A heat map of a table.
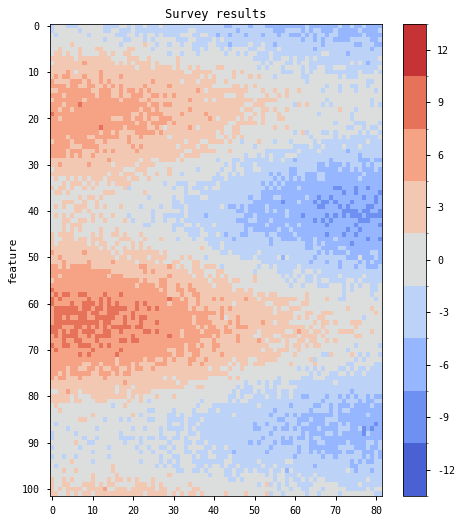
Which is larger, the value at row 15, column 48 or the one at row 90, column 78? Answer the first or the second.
the first
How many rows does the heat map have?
102
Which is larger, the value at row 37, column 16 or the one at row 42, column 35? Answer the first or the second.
the first
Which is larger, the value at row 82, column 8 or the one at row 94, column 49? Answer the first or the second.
the first
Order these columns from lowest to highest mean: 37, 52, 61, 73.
73, 61, 52, 37
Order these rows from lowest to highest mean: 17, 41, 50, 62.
41, 50, 17, 62
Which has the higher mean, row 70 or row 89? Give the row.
70
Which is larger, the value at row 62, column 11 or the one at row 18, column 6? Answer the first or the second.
the first
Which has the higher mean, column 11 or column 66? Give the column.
11
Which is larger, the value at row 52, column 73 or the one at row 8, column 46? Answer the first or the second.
the second
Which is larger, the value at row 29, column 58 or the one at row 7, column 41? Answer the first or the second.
the second
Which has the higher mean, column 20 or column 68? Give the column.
20
